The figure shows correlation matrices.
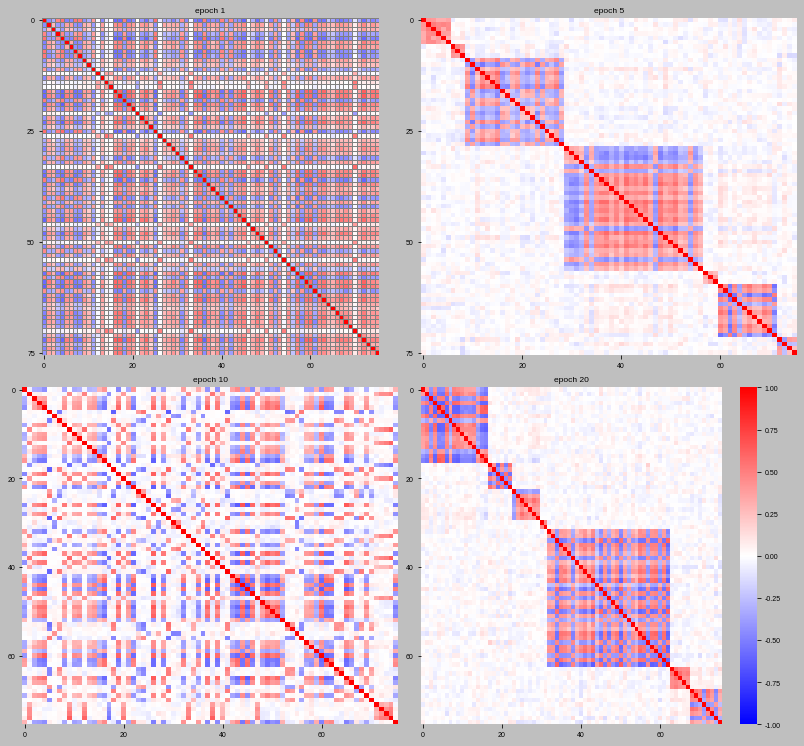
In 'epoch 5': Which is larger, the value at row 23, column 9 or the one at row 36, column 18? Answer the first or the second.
the first
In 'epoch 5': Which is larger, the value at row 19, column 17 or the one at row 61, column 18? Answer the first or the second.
the second
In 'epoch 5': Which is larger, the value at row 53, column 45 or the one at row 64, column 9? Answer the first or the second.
the first
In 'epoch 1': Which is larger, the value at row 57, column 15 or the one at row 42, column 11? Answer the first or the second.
the second
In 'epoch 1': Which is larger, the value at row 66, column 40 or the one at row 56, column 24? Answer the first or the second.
the second
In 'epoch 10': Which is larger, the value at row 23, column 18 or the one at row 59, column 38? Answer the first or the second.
the second
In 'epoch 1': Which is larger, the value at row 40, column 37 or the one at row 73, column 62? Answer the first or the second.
the second
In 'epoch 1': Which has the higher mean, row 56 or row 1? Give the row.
1
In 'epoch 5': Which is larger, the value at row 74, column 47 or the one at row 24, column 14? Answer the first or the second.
the first
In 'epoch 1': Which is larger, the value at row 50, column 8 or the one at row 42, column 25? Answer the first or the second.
the second
